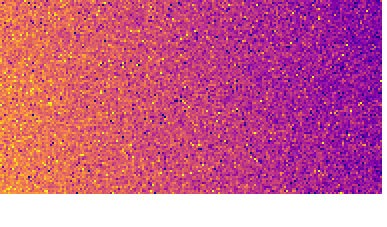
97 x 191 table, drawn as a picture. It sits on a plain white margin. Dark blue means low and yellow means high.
The histogram is bell-shaped. Values rise toward the left. No row or column stands out. Fine speckle covers the field.
